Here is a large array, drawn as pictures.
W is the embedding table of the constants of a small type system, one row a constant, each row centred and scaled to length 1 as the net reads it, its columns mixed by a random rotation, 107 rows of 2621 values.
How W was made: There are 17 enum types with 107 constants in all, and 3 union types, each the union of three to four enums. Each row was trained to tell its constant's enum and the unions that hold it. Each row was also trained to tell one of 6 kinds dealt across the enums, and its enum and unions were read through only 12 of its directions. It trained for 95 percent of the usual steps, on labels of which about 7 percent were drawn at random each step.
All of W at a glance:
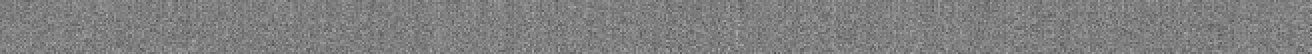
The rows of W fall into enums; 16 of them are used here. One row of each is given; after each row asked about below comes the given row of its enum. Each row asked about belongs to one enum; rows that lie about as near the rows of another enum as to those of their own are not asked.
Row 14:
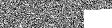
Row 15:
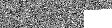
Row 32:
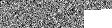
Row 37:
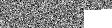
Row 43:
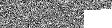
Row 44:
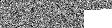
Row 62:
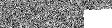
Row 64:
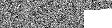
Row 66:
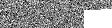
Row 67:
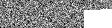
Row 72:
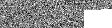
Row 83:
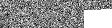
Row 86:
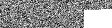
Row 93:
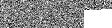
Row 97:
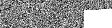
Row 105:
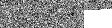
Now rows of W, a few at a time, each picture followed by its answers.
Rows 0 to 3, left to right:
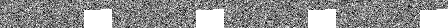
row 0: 66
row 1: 32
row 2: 93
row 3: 43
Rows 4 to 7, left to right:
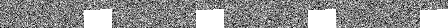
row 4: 64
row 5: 105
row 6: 93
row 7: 32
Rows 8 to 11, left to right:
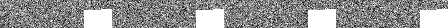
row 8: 83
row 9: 32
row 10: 44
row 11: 67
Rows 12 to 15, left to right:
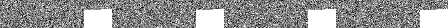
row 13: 97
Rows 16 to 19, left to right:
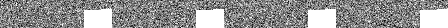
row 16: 67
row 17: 93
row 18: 43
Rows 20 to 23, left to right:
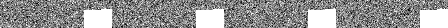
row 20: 32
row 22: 97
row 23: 32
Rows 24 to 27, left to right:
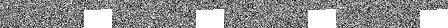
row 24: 15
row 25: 93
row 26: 66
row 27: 44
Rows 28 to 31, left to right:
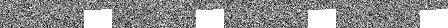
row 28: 66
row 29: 62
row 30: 67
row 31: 64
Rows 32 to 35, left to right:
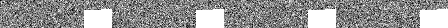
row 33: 62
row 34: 43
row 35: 67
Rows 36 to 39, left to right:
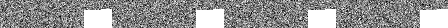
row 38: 86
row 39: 14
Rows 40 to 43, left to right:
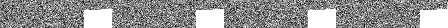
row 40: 67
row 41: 44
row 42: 15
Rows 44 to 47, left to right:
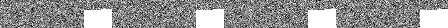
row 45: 105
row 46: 64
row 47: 44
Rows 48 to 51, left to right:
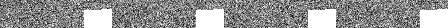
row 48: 105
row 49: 62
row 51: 15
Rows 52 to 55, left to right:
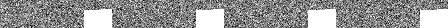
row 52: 43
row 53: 97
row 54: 15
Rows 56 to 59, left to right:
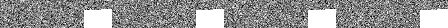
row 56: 93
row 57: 72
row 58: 93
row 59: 44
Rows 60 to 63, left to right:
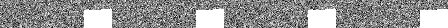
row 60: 62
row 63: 72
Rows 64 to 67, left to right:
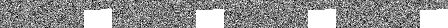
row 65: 43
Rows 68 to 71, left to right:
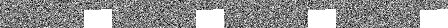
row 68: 86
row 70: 15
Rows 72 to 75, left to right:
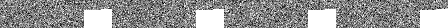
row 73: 105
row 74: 43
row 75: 97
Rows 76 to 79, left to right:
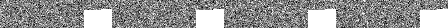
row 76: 44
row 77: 93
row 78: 67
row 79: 64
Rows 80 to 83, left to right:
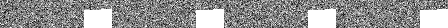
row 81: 37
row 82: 67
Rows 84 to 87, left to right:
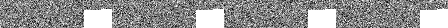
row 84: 44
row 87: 66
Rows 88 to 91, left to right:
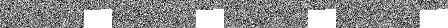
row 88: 97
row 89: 66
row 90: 37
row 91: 15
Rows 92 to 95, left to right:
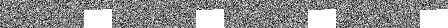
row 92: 86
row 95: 14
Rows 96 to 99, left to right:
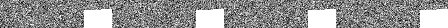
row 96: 15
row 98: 83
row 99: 62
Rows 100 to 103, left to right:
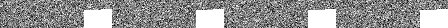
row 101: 43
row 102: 86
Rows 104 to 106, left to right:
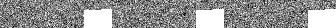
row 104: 62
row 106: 66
